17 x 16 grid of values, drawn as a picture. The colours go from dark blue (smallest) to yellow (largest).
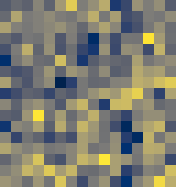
Neither half mirrors the other. The top left is the smoothest part. The histogram is bell-shaped. On average the colour sits 50% of the way up the scale.
